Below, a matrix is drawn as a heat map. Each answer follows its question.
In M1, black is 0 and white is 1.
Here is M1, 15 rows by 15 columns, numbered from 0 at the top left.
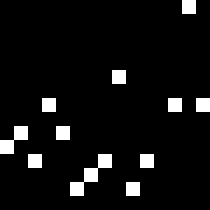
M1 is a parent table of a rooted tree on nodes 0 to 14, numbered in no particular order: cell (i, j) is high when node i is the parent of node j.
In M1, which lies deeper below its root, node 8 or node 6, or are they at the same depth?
node 8
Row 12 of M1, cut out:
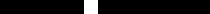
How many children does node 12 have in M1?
1
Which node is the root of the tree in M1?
11
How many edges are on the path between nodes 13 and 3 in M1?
5
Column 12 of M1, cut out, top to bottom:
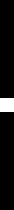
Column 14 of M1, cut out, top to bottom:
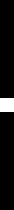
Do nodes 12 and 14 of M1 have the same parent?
yes
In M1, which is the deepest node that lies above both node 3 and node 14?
7
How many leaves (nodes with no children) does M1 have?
7
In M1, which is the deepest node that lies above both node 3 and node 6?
7
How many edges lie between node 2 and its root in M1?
1
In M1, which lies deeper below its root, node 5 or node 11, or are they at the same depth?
node 5
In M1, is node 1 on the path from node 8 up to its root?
no
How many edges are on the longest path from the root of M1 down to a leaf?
5
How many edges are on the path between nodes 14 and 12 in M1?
2
